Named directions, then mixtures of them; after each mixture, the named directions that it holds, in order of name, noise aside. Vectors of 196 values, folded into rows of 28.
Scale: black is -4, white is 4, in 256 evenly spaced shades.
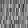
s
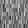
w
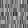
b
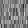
b, s, w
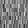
w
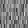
s, w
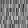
s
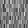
w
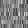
b, s, w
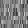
b, s, w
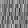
s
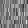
b, s, w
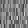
s, w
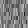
b, s, w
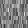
b, s, w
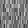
w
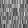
b, w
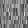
b, s, w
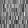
s, w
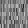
s, w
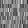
b, w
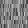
b, s, w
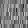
b, s, w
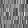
b, s, w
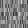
b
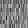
b, s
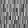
s, w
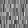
s, w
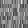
b, w
